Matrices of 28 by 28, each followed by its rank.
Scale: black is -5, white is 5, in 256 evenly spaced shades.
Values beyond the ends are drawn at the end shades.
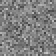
full rank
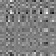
three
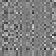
three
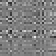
three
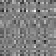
three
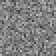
full rank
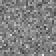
full rank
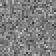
full rank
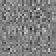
five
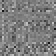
five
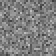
full rank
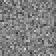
full rank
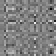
three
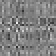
three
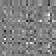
three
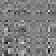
three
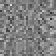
five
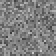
full rank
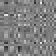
three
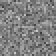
full rank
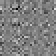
five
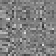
five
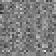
five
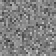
full rank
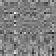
five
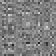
five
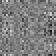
three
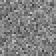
full rank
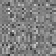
five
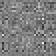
five
